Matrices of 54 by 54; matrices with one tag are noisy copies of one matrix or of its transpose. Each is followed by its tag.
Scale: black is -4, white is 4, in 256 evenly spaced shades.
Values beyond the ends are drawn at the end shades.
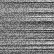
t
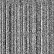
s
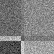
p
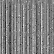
s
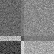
p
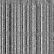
s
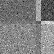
p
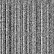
s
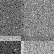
p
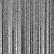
t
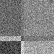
p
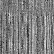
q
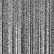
t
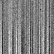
t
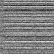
s
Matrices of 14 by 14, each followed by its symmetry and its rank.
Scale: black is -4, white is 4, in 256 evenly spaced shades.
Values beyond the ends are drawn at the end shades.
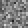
neither, full rank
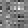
neither, rank two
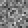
symmetric, full rank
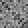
symmetric, full rank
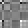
symmetric, rank two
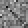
symmetric, full rank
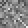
symmetric, full rank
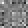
symmetric, rank two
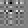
neither, rank one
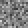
neither, full rank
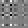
neither, rank one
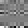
neither, rank one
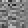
neither, rank three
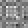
symmetric, rank two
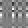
neither, rank one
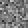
neither, full rank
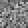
neither, full rank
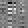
neither, rank two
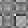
symmetric, rank two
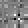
symmetric, rank two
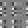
neither, rank one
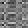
neither, rank two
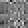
neither, rank three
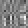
neither, rank two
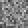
neither, full rank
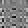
neither, rank two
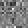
neither, rank three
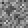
symmetric, full rank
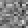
neither, rank three
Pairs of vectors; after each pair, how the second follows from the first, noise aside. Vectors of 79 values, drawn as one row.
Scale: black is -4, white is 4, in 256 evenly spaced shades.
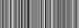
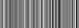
wrapped around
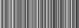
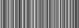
wrapped around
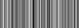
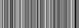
wrapped around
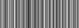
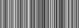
sign-scrambled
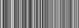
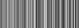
wrapped around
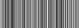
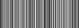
wrapped around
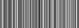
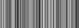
sign-scrambled
